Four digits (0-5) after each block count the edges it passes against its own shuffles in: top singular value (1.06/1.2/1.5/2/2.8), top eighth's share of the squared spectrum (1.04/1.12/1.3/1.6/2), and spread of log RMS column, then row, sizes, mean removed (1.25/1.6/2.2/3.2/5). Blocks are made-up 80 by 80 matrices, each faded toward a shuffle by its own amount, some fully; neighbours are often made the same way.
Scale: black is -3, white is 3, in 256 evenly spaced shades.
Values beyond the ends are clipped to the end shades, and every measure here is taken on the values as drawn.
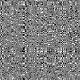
5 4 3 3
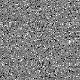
4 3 1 1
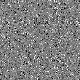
3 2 1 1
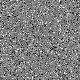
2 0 0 0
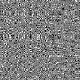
4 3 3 2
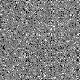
4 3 2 1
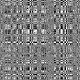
5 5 4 4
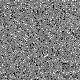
2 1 0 0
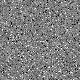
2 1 0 0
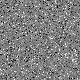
1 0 0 0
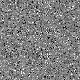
3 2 0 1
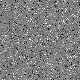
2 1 0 0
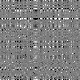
5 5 3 3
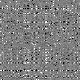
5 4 2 3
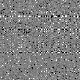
4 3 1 3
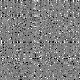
4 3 2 2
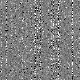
2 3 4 0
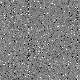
2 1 1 0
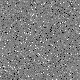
0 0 0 0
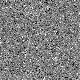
0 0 0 0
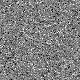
0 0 0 0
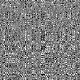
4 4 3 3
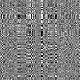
5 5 4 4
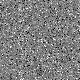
2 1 0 0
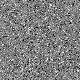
2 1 0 0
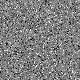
0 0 0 0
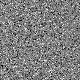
0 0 0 0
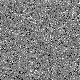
1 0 0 0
